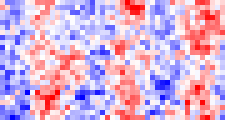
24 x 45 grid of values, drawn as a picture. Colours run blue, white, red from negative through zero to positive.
Histogram: bell-shaped. Odd rows or columns: none. Stripes: upright, repeating 3 times. Average level on the scale: 50%.
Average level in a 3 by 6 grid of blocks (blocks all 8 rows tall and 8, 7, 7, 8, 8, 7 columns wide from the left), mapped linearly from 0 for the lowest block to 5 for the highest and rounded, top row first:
1 2 0 3 1 5
1 4 1 3 1 3
0 4 0 4 1 3
